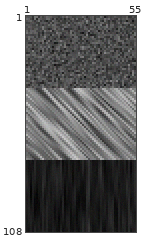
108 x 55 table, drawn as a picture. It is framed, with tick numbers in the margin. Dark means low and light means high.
The table splits into 3 rows of 1 panel. Panel 1,1: low, fine-grained. Panel 2,1: middling, slanting down to the right, strong in contrast. Panel 3,1: very low, streaked downward, faint in contrast.
